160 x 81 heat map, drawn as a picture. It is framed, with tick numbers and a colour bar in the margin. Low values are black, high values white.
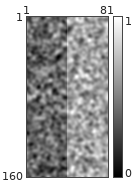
Seam: vertical, 50% of the way across, the right part higher. Grain: blotchy. Lone odd cells: none.
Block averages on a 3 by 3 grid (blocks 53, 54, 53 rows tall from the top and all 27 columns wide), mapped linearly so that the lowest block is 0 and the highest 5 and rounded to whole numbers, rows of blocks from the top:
0 3 5 | 1 3 5 | 0 2 5
